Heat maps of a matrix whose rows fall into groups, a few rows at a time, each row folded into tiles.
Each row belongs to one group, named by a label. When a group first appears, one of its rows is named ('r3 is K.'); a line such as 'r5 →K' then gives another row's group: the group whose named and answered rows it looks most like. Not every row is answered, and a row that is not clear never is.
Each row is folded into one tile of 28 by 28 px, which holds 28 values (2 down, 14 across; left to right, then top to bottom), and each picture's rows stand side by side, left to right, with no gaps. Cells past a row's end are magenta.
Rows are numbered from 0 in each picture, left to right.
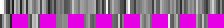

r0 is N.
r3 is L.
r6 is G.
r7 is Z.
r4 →Z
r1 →N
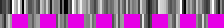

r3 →Z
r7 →Z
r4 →N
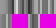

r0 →Z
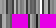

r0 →N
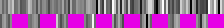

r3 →G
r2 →G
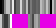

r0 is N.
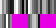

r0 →Z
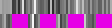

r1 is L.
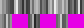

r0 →Z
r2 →L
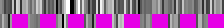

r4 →Z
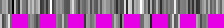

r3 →N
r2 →Z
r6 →L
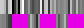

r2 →G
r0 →L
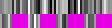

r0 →G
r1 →Z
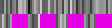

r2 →N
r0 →N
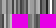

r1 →L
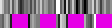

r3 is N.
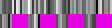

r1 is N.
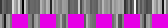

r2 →L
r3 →N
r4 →L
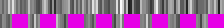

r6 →L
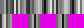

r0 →N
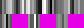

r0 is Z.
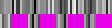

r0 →G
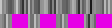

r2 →Z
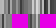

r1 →G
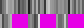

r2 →G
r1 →N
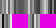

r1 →Z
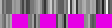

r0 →Z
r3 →L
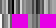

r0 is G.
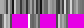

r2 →N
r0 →N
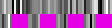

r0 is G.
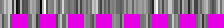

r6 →N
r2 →L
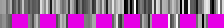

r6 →G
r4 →L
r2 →N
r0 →L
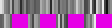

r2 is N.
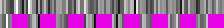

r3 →N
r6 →G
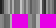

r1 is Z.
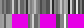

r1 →L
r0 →Z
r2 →G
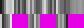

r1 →Z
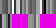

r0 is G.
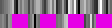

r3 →Z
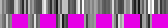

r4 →Z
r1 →Z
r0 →Z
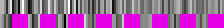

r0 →L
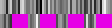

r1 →G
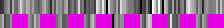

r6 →N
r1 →Z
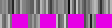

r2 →G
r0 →G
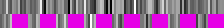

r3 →Z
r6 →G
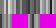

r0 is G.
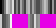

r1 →Z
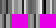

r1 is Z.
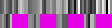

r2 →L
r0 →N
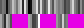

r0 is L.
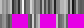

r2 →G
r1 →N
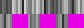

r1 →G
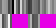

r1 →N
